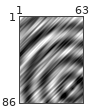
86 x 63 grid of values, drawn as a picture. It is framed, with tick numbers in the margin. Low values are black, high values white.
Ninth with the lowest average: bottom right. Slope: none. Lone odd cells: none. Rings: centred on the bottom right. Mirror symmetry: none.
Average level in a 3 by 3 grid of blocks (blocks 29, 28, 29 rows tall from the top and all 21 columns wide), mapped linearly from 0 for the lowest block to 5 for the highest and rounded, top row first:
354 / 333 / 340
